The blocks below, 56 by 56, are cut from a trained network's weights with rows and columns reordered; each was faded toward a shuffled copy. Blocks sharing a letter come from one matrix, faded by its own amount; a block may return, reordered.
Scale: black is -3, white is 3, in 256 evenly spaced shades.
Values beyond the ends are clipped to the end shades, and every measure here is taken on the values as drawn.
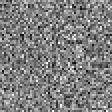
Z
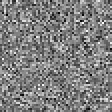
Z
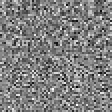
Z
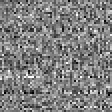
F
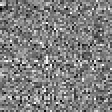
F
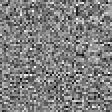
Z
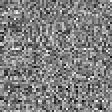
F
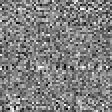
F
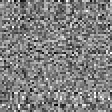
F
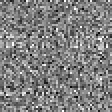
F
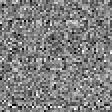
F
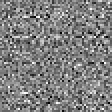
F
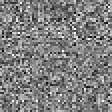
Z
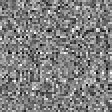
F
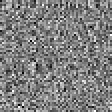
Z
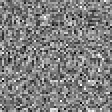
Z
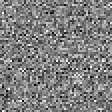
F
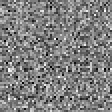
F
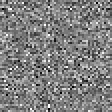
F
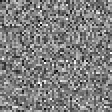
Z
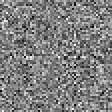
Z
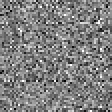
F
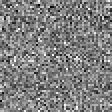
F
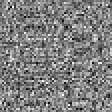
F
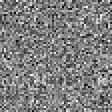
Z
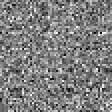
F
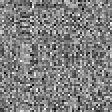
Z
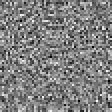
Z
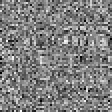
Z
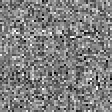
F
